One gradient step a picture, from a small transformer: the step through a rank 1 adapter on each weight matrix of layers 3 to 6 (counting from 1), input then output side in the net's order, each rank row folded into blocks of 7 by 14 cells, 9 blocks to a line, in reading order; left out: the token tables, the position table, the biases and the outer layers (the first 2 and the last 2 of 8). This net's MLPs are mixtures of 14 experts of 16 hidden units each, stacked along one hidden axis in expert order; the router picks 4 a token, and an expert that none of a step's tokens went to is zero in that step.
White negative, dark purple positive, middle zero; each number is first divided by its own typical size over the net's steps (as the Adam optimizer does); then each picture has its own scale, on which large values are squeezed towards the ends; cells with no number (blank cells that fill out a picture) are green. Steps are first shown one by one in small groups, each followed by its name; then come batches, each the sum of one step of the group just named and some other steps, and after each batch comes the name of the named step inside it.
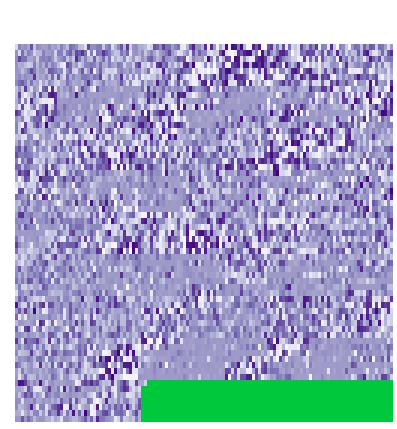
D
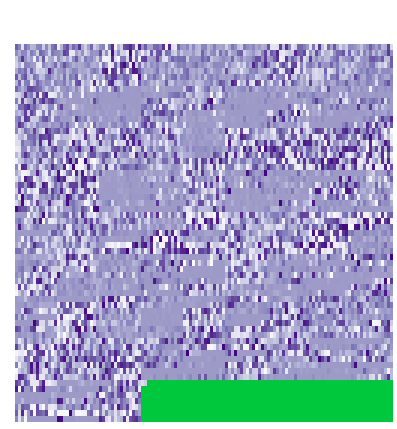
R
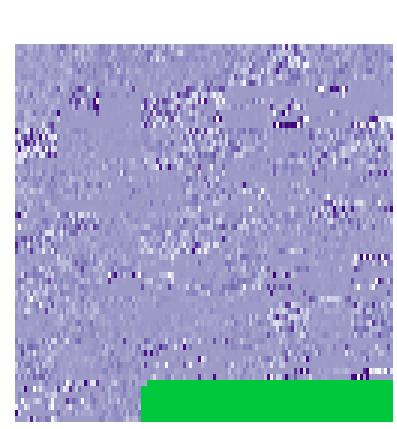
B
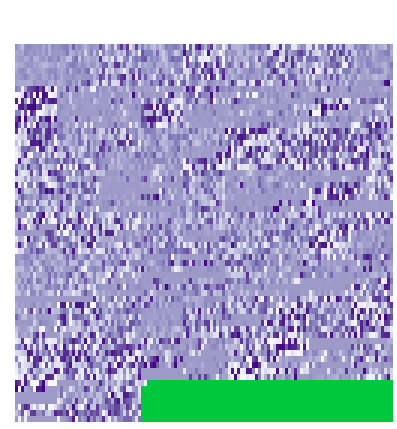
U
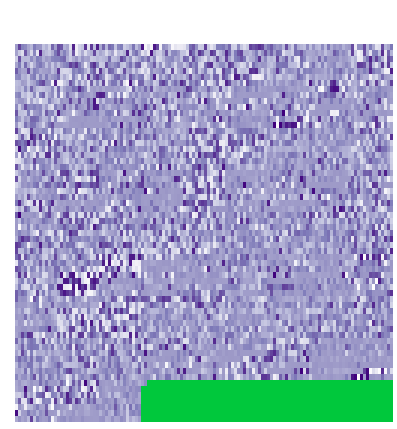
B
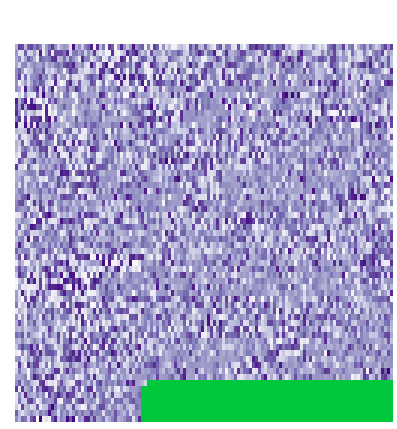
U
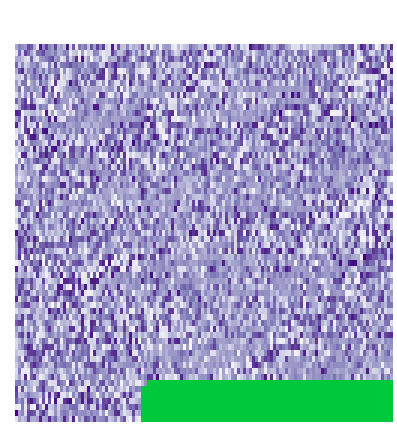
U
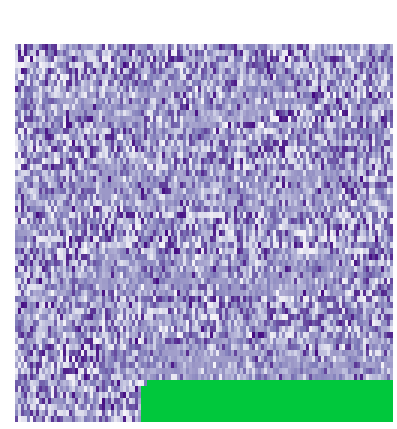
R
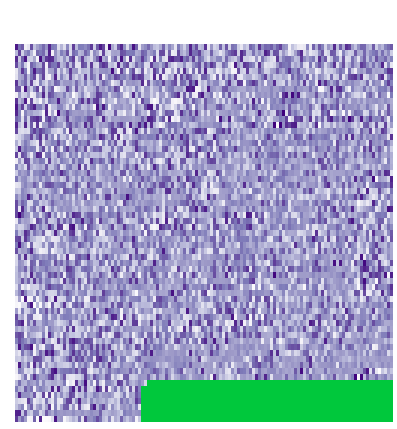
B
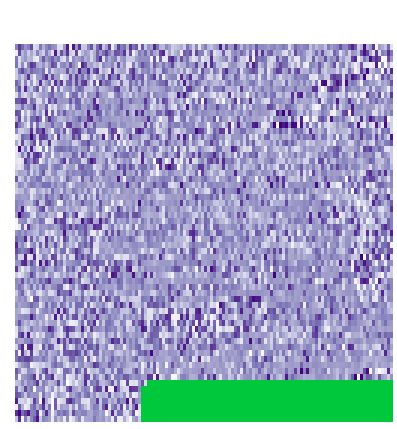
B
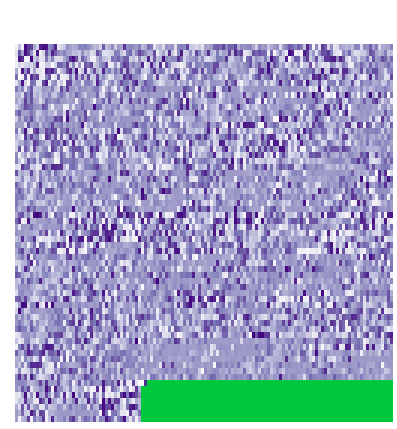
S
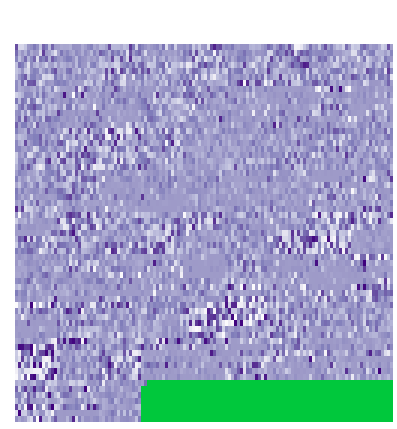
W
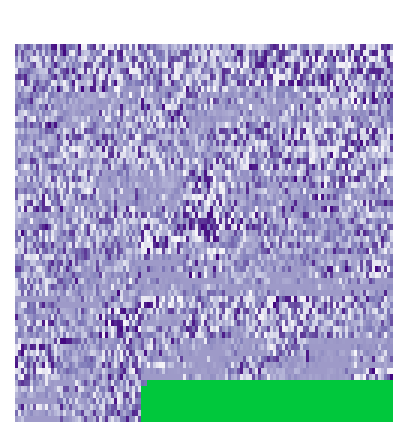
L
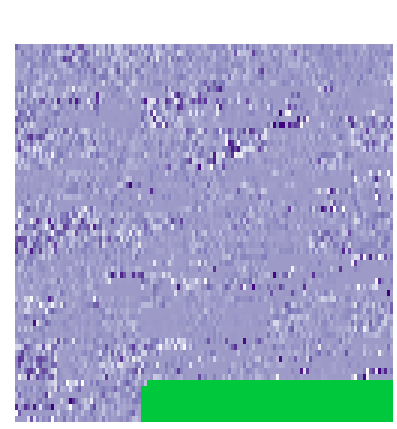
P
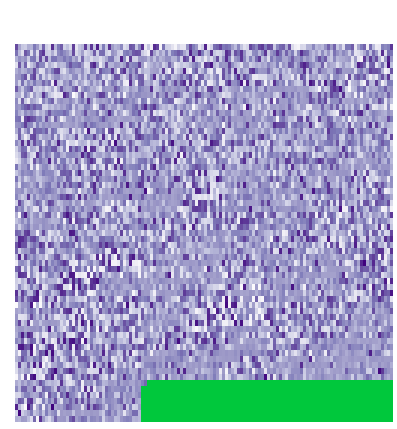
W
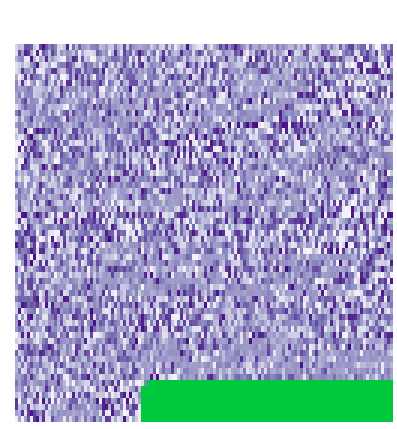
S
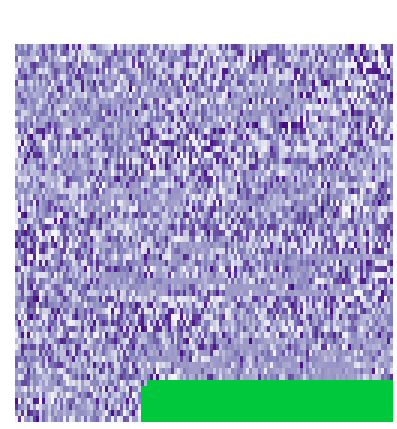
L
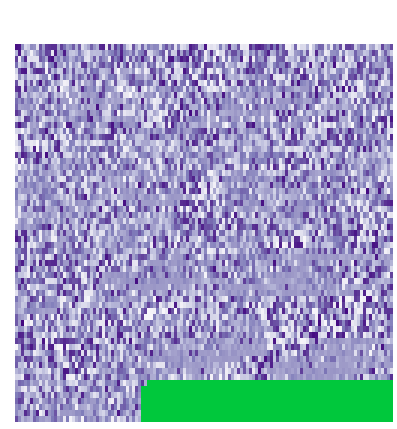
L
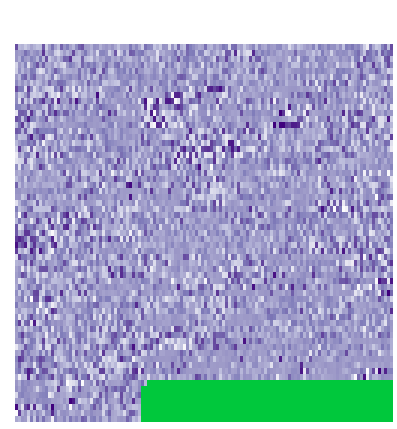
P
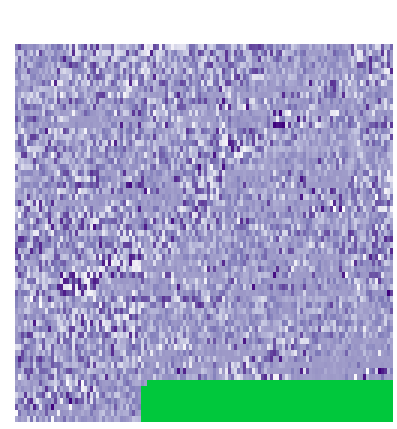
P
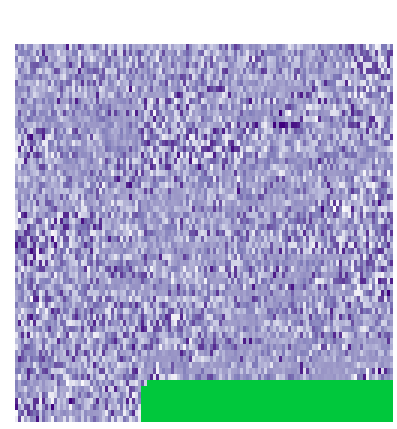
P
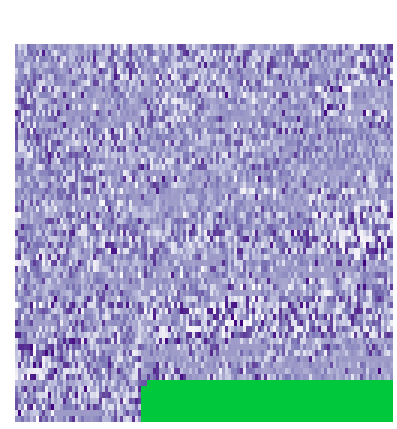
W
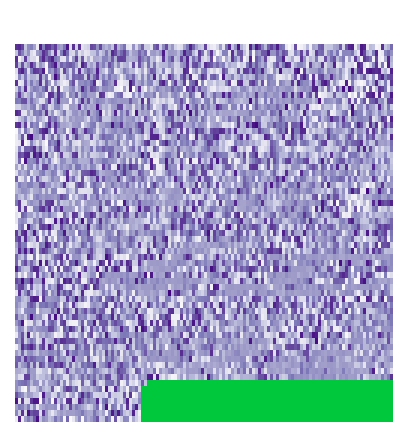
L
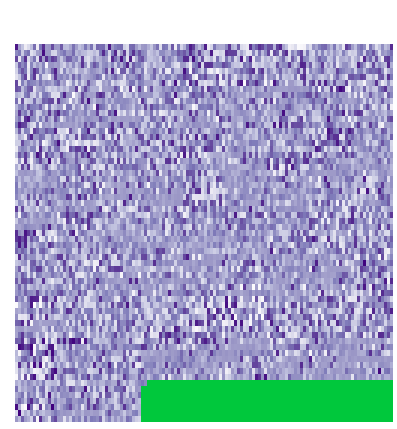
W
